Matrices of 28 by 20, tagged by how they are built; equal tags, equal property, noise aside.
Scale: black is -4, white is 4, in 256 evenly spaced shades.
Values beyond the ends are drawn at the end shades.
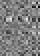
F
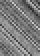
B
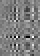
F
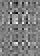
F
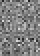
F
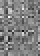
F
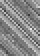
B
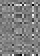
F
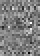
F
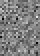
F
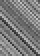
B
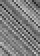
B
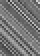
B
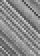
B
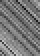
B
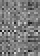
F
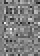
F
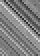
B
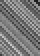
B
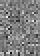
F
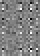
F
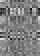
F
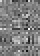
F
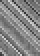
B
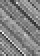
B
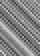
B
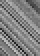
B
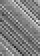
B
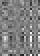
F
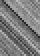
B
